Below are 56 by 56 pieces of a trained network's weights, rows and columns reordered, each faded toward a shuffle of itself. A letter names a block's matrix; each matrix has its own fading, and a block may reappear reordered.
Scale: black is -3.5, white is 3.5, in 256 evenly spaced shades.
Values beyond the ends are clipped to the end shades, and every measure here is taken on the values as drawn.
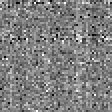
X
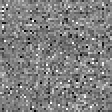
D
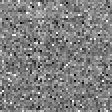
D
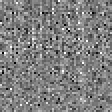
X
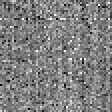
X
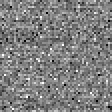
D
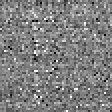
D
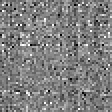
X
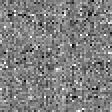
X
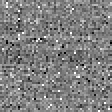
D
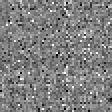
D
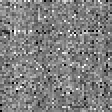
X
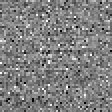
D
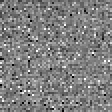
D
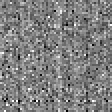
X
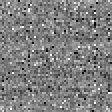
D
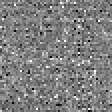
D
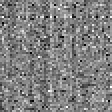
X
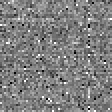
D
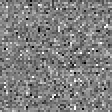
D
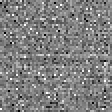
D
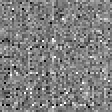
X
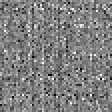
X
